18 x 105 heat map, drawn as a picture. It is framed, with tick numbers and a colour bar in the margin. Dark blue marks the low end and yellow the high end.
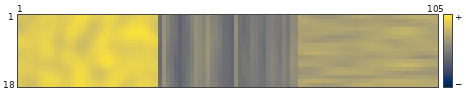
It is made of 1 by 3 panels. Panel 1,1: very high, blotchy, faint in contrast. Panel 1,2: middling, streaked downward. Panel 1,3: high, streaked across, faint in contrast.
